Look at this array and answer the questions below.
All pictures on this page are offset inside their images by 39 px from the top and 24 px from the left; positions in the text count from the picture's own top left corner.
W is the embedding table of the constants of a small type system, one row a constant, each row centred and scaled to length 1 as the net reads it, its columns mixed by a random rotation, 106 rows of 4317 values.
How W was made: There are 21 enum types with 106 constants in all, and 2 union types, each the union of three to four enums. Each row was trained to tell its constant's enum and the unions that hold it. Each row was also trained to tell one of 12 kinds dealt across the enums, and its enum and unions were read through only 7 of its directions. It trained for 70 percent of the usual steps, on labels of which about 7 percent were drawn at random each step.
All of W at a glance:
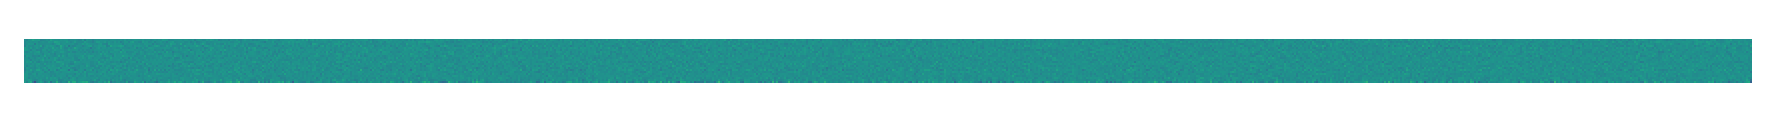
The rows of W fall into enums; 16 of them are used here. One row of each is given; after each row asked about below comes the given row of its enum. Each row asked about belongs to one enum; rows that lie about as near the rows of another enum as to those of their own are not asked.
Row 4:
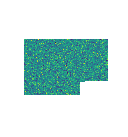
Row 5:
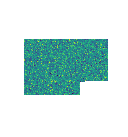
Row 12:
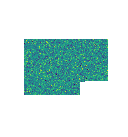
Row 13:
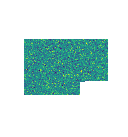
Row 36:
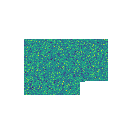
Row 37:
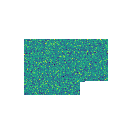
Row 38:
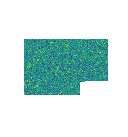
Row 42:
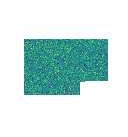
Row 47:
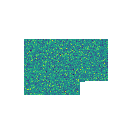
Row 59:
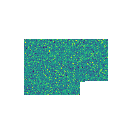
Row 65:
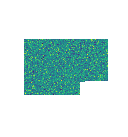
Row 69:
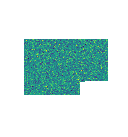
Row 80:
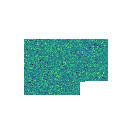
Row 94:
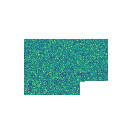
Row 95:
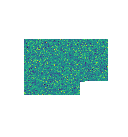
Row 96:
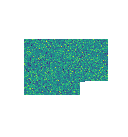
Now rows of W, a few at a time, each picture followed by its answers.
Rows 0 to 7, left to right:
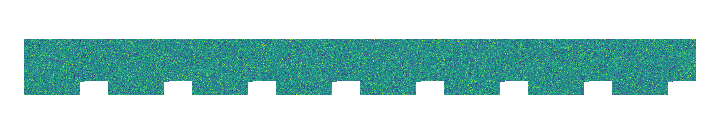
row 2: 36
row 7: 59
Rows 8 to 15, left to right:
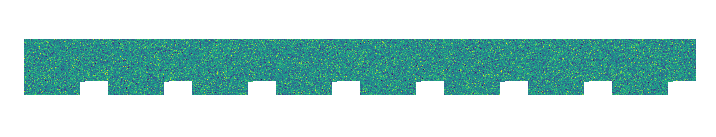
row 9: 80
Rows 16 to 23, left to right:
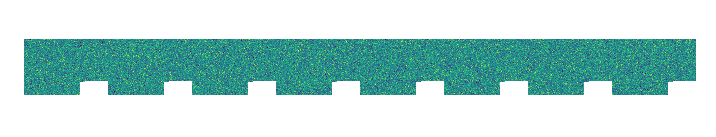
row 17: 37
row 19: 47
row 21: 96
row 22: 94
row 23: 38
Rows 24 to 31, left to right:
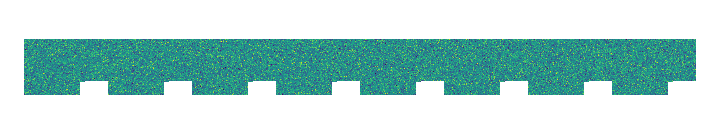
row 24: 59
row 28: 80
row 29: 59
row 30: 94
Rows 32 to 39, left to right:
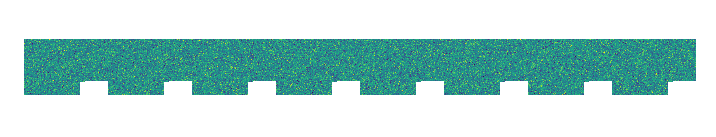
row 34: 36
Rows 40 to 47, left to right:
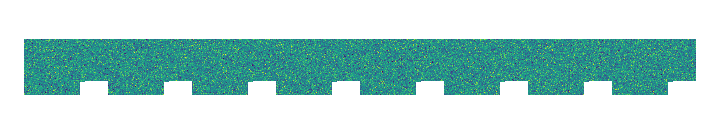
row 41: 69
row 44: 37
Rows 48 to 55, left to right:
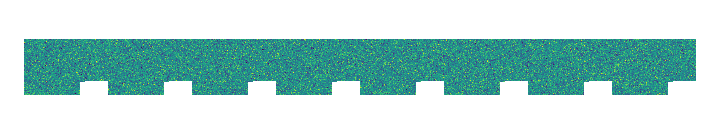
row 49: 69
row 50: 5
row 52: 94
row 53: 47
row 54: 80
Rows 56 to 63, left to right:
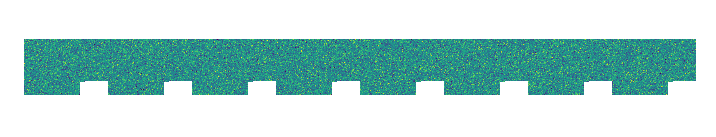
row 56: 80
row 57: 38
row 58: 42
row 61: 36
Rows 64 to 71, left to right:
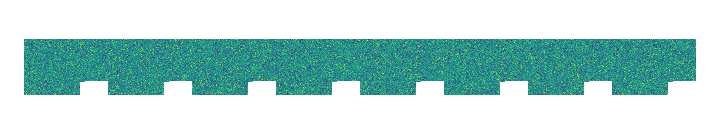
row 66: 94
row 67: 69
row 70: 4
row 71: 47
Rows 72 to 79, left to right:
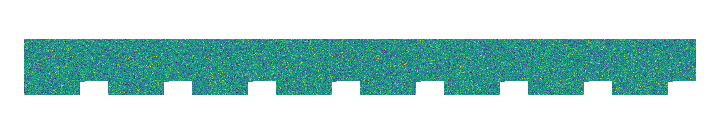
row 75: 36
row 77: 12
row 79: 47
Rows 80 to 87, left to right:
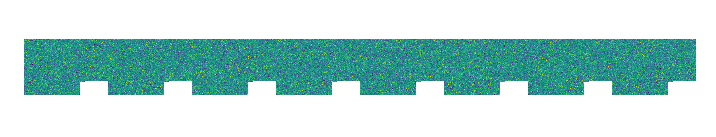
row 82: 5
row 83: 69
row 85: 36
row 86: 47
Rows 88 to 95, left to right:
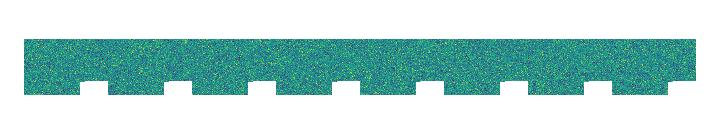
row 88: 96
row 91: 59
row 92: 94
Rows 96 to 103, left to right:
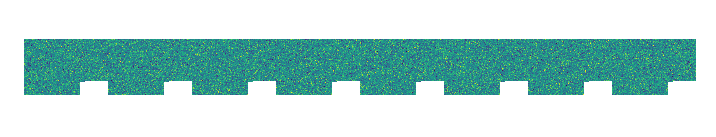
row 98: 96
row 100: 5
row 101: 12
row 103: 69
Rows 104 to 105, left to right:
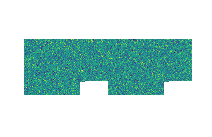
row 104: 38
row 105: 59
